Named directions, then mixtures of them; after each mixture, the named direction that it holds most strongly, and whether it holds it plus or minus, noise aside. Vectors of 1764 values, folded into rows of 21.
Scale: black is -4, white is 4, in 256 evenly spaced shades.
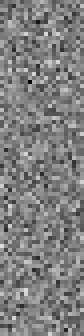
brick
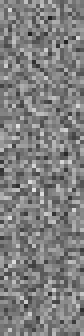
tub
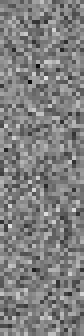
brick, plus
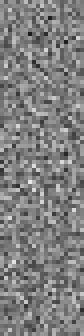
tub, plus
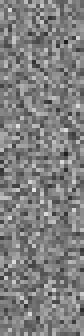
tub, plus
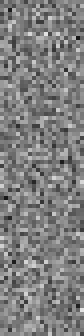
tub, minus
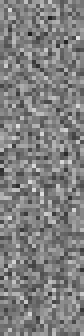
tub, plus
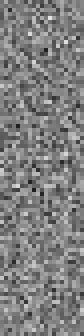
tub, minus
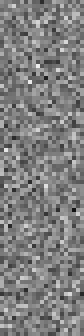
brick, minus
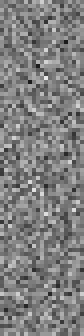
tub, plus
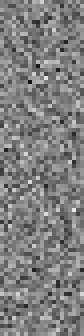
brick, plus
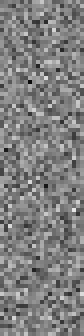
brick, plus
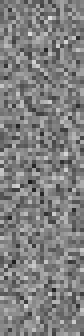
tub, minus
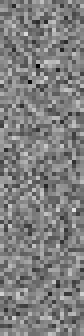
brick, plus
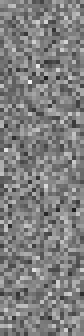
brick, minus
